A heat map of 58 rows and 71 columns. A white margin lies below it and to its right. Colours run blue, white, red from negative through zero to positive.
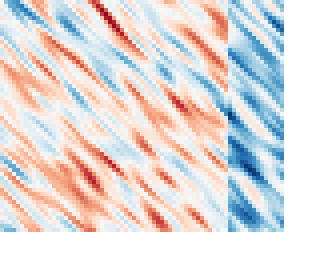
Mirror symmetry: none. Average level on the scale: 50%. Grain: diagonal, down to the right. Seam: vertical, 80% of the way across, the left part higher.
